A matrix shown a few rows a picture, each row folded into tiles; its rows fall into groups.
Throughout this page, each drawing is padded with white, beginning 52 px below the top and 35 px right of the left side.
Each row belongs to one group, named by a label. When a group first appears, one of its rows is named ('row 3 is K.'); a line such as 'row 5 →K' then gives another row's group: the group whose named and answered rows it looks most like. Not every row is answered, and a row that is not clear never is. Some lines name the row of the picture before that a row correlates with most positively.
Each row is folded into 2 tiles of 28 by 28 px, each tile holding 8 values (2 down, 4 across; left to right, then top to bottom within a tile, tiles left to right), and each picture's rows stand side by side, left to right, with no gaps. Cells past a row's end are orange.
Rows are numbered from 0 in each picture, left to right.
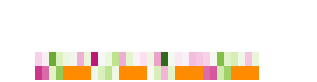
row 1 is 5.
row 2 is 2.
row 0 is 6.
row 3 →6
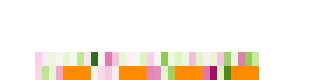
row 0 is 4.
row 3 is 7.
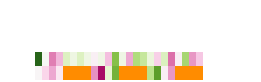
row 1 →7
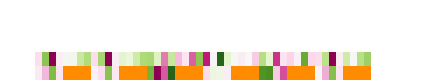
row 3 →5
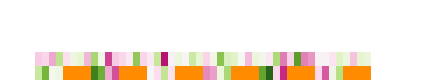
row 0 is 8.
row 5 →7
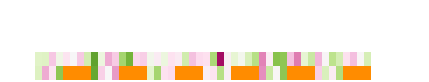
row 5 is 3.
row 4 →3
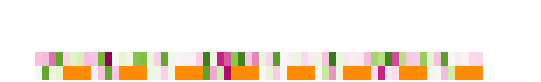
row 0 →8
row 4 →2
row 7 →2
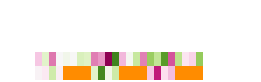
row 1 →8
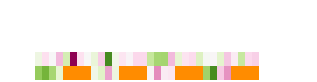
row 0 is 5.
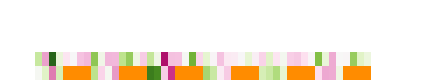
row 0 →2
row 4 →5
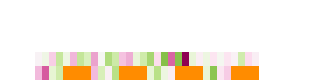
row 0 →7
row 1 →3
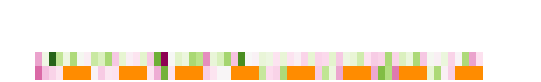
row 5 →4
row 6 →4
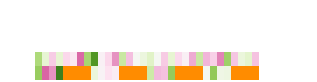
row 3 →8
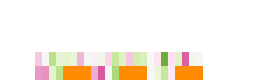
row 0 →6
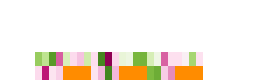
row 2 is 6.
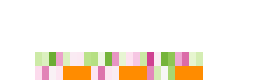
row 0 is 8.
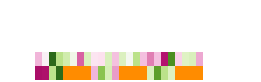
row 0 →6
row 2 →8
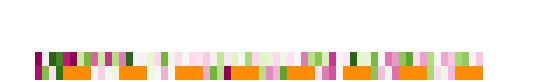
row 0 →3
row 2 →2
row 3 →4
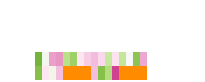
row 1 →4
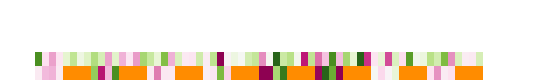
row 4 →6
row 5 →4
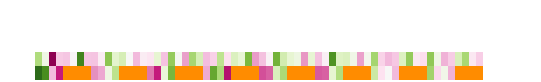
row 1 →6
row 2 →7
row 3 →4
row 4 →6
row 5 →6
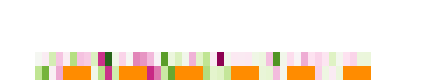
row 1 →2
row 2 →6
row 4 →2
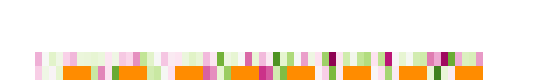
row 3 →6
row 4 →6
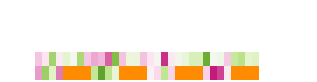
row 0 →4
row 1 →8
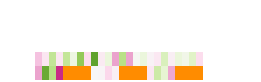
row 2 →4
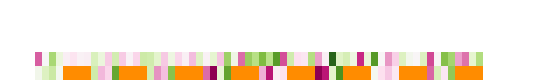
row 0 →5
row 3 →7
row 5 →6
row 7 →3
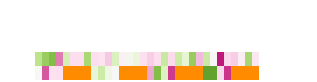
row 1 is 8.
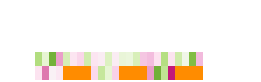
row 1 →4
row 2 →4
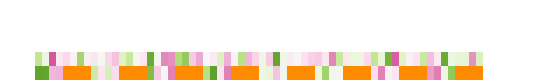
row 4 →2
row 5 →8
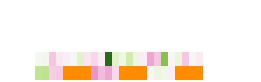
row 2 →5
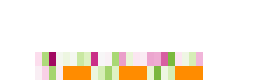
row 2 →8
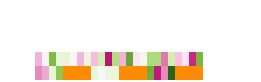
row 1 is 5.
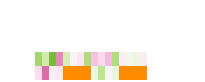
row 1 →8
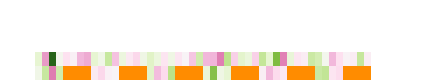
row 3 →8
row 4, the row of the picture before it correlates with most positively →0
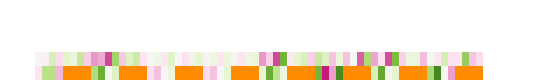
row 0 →4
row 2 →7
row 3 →7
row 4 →8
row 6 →8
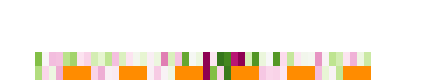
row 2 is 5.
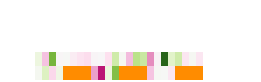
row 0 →2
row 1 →7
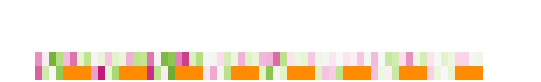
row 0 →3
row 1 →7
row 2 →3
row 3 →7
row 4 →8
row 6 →3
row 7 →3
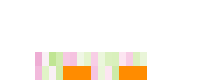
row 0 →3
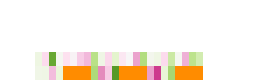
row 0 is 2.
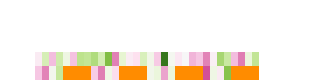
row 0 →7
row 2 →2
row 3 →3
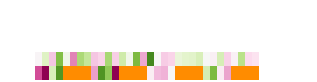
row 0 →7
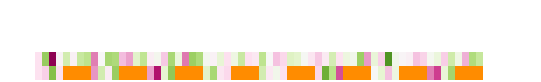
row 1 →3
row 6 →2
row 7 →7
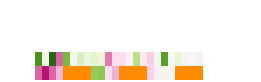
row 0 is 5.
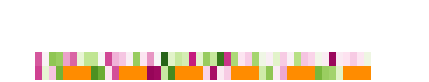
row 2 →6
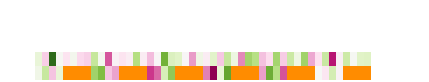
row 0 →2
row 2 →6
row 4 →4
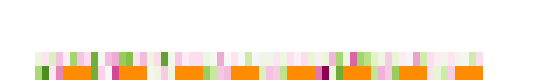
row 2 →2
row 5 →7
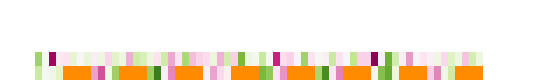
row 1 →7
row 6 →5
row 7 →7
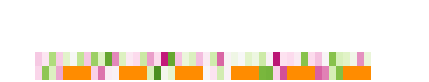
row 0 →4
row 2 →8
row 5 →6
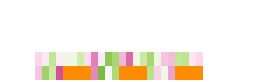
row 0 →4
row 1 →3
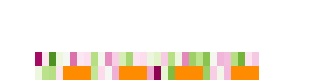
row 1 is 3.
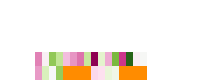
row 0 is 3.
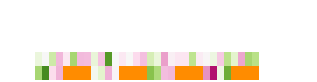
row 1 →2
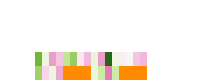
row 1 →2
